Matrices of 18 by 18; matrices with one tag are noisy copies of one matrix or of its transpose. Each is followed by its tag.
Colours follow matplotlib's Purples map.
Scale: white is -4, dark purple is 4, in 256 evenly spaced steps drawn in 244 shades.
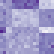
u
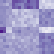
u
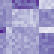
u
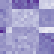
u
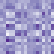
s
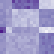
u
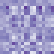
s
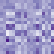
s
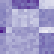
u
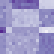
u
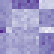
u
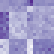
u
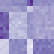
u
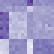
u
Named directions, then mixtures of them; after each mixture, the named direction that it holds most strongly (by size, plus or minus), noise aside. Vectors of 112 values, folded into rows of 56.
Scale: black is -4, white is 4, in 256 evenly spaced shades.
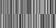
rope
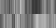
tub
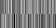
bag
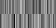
bag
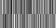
bag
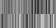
rope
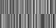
rope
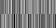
bag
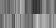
tub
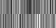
rope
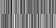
bag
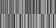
rope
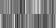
tub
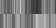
tub
